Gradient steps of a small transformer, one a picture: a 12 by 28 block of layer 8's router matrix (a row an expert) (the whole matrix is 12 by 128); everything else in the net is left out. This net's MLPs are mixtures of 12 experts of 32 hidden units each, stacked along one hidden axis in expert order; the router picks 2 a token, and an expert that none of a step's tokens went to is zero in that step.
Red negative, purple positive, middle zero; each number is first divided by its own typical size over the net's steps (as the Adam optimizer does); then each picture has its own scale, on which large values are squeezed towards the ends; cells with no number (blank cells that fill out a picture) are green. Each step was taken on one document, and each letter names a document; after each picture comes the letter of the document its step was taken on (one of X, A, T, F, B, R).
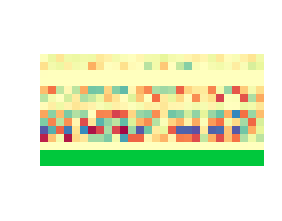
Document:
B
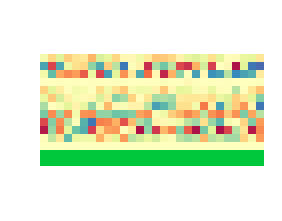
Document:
B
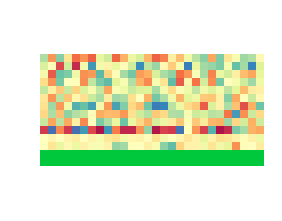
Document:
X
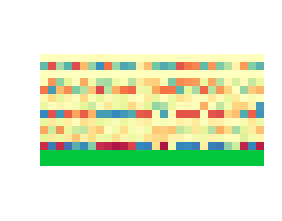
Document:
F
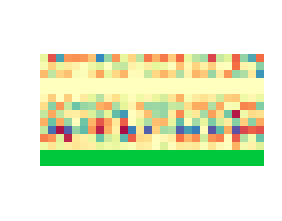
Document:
B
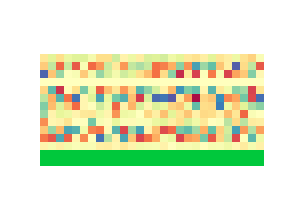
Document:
B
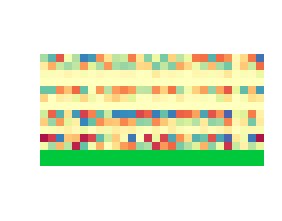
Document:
F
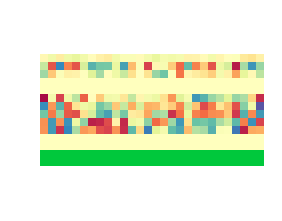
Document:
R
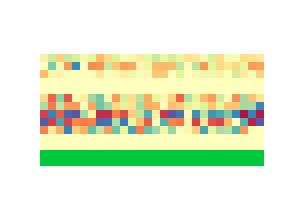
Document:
B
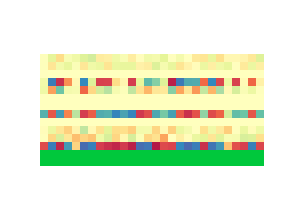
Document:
F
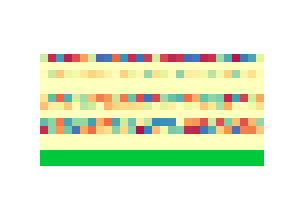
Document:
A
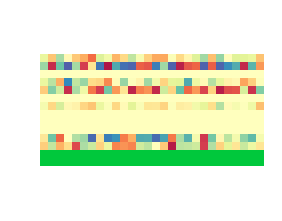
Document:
F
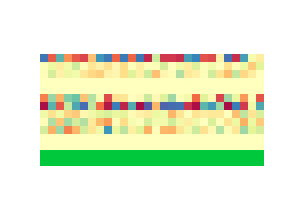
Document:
A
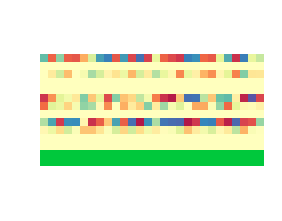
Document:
A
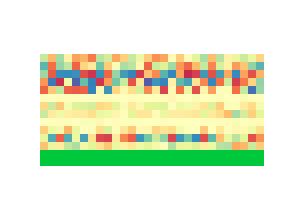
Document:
X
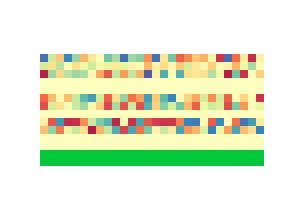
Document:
A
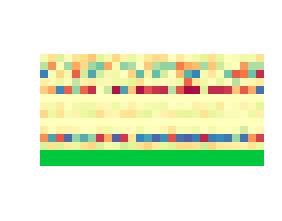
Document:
X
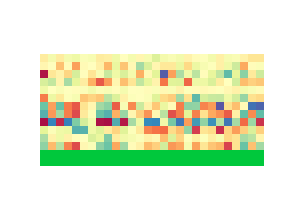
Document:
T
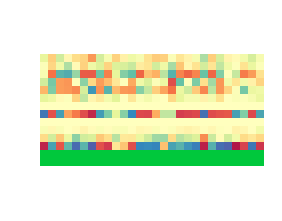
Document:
F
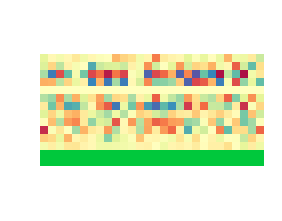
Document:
T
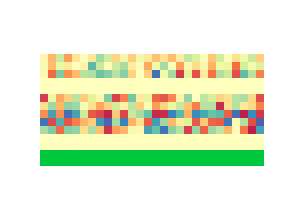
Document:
R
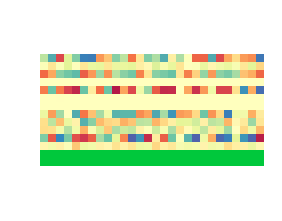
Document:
F
